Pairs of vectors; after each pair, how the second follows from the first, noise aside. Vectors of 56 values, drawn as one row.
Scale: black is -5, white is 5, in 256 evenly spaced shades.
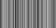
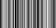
scaled up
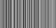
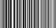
scaled up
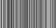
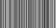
reversed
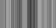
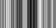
scaled up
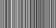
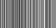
reversed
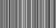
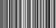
scaled up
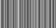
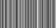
reversed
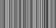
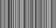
reversed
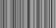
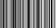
scaled up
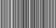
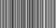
reversed
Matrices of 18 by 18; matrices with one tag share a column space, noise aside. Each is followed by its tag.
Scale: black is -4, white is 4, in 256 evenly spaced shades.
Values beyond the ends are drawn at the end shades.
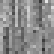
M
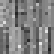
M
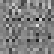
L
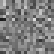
L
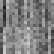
M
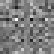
L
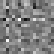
L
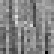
M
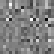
L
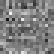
L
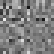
L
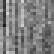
M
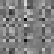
L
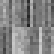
M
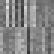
M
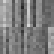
M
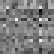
L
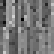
M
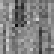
M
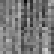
M
